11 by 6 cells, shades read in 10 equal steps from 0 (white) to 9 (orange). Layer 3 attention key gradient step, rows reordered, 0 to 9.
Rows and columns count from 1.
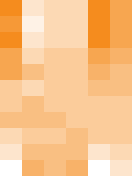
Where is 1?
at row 2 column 2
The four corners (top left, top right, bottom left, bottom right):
9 7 0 2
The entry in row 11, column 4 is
6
